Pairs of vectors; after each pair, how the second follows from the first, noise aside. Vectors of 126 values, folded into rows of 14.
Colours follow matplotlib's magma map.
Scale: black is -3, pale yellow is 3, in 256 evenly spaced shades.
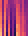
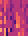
partly zeroed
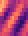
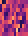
sign-scrambled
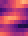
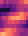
reversed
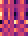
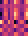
negated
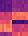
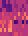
partly zeroed
